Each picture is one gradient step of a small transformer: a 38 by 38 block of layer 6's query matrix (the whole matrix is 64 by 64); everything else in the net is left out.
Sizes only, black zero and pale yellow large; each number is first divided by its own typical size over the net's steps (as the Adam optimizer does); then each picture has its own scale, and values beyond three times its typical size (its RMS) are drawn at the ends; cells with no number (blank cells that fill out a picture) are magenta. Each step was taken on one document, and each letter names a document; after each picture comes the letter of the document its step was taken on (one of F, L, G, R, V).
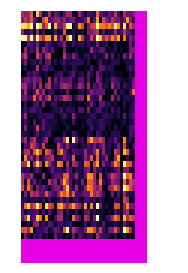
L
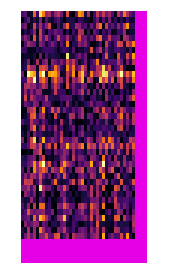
L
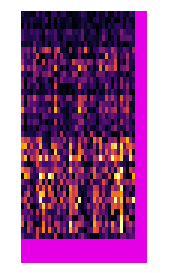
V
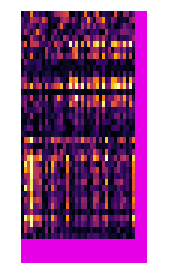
L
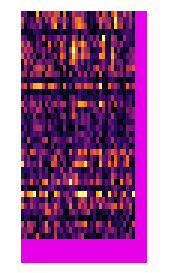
V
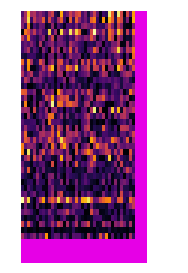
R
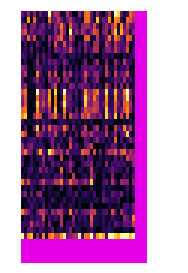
R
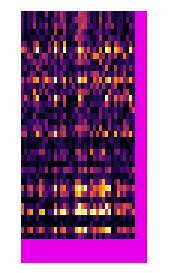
V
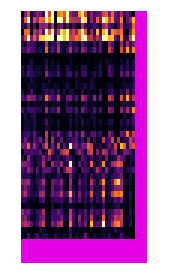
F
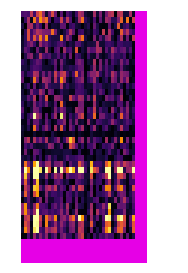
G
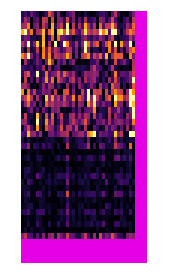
F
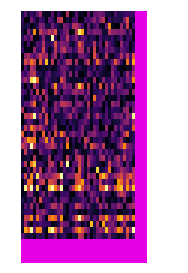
G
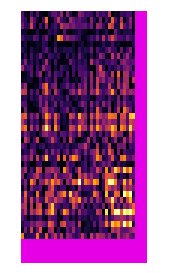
V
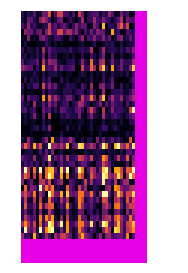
G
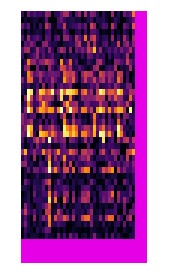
R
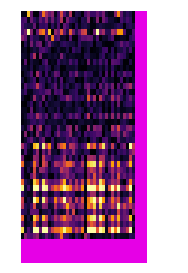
L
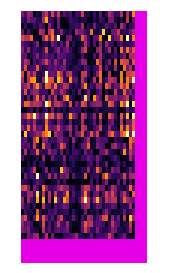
F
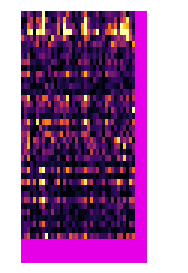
F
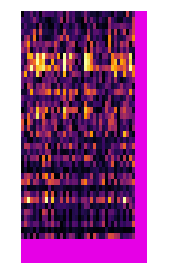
R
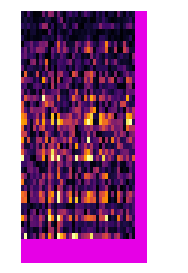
R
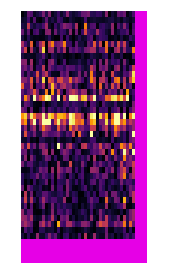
F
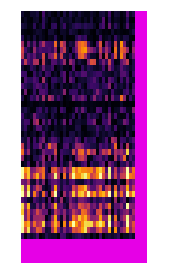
V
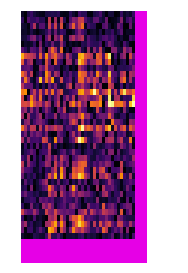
V
